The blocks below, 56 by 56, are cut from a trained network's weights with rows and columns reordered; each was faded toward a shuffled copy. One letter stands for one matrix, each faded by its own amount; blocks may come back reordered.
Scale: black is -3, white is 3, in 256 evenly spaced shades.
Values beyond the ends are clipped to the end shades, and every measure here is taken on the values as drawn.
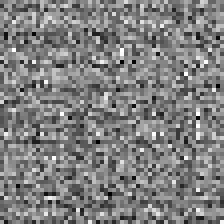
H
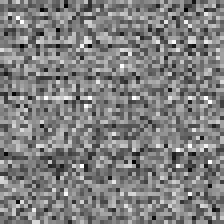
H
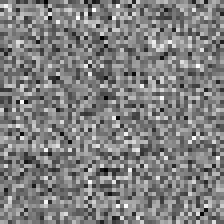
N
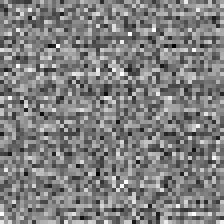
H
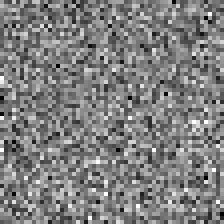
N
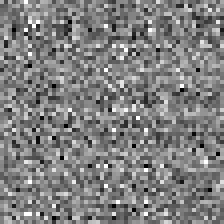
H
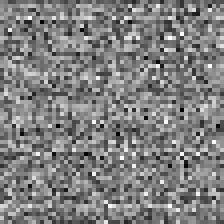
H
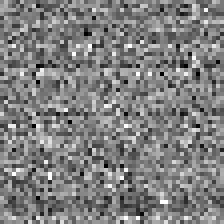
H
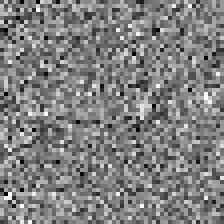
N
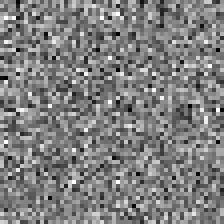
N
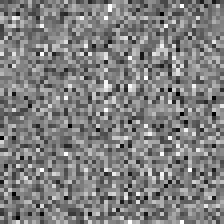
H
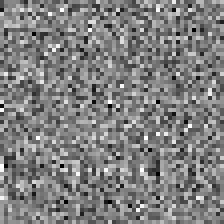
N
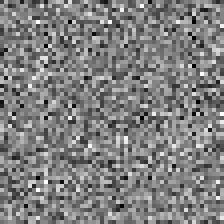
N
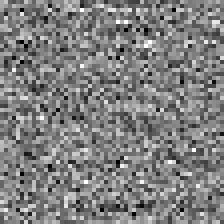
N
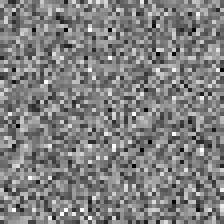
N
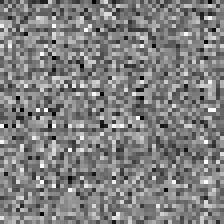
H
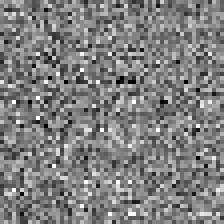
N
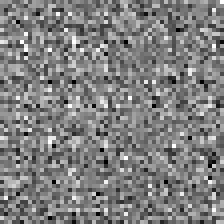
H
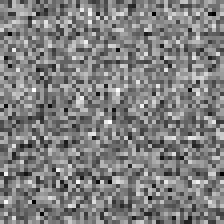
H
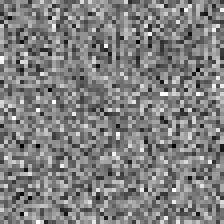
N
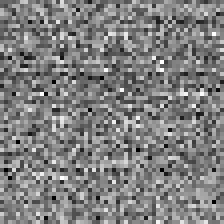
H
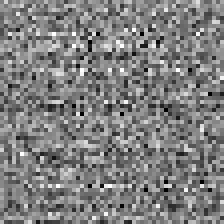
H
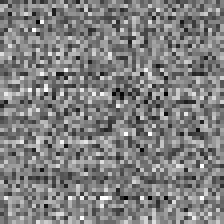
H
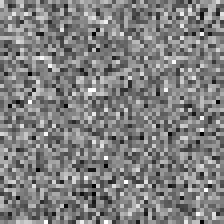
N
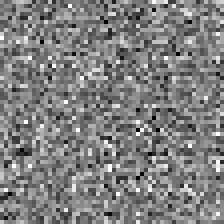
H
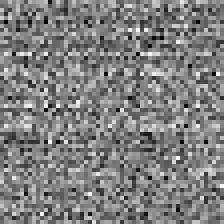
H
